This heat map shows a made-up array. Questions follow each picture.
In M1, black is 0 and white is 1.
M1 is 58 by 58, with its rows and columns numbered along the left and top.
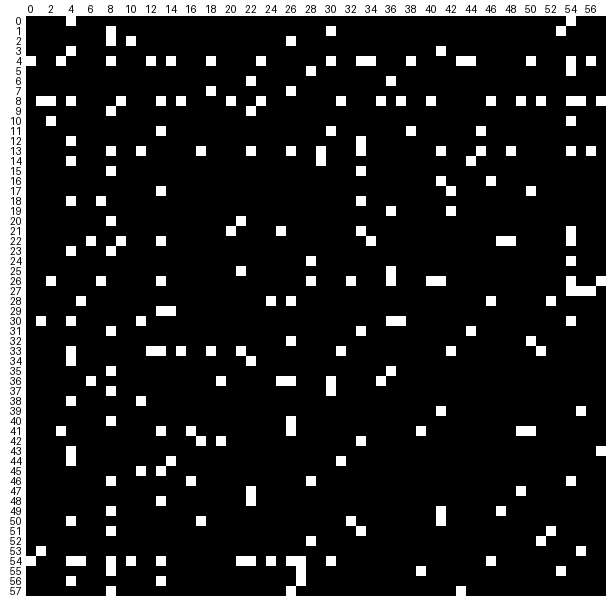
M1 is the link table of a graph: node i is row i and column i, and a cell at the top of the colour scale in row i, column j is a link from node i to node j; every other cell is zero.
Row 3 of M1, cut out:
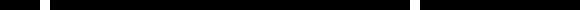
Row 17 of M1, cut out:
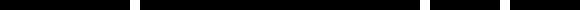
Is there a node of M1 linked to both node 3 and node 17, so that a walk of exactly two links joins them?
no
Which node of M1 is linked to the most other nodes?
node 8
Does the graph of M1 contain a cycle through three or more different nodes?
yes
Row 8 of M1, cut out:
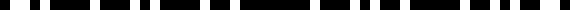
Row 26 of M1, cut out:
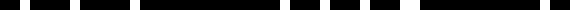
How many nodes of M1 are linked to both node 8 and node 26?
5
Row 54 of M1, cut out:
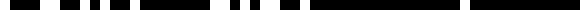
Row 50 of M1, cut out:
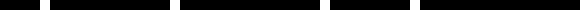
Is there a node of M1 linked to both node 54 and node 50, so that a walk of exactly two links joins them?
yes
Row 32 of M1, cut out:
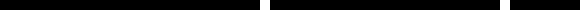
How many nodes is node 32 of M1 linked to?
2
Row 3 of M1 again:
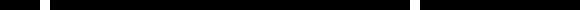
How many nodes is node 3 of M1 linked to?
2
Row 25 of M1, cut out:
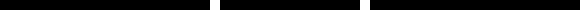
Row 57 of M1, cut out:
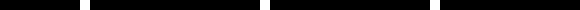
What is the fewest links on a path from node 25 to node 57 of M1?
3
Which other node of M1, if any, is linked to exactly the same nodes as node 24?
node 5
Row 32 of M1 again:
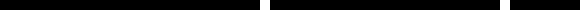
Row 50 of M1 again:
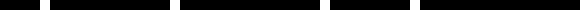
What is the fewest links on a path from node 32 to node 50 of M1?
1
